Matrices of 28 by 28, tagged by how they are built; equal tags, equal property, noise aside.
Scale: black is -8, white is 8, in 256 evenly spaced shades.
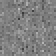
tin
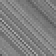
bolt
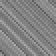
bolt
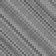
bolt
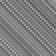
bolt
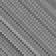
bolt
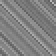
bolt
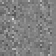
tin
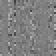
tin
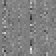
tin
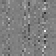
tin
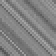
bolt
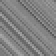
bolt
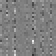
tin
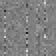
tin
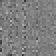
tin
